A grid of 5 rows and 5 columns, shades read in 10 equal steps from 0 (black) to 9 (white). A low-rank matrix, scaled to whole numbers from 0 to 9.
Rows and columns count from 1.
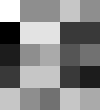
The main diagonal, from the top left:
9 8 6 2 6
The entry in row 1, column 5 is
5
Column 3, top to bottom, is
5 8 6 7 4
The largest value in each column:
9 8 8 7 6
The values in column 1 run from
0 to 9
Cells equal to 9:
1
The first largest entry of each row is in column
1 2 3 2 1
